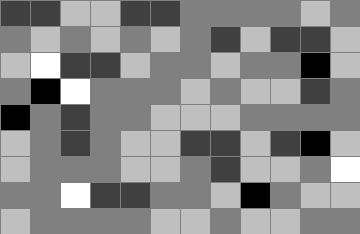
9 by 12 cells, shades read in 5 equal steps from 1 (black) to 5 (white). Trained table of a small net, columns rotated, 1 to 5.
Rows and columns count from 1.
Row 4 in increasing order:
1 2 3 3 3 3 3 3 4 4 4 5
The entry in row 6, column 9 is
4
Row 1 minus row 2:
-1 -2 1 0 -1 -2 0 1 -1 1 2 -1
